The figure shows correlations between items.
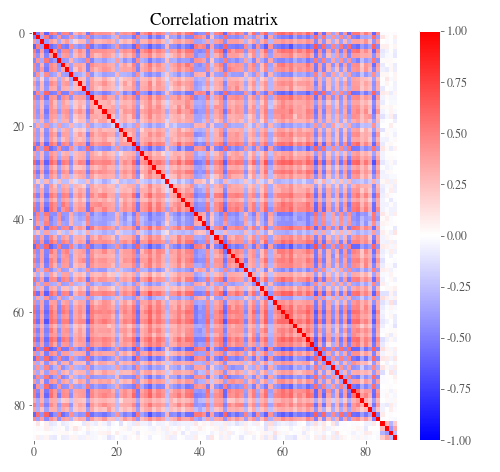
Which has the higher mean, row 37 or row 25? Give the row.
37
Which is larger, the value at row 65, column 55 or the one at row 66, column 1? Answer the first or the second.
the first
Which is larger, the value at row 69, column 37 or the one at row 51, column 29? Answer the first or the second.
the first
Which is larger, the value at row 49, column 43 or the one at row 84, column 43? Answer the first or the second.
the second
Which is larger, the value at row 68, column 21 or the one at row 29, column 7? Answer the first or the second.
the second
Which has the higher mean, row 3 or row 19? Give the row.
19
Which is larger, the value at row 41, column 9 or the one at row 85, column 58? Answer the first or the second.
the first
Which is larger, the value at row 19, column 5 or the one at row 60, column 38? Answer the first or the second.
the second
